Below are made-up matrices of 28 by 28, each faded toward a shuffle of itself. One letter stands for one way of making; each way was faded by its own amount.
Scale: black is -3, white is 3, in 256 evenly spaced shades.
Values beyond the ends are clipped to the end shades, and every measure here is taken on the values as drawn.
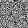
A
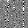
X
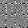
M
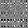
M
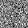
A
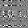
M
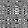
M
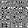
M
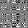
M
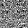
A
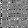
M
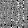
X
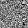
A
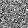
A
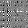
M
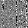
X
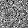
A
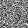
A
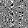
X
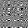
M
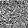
A
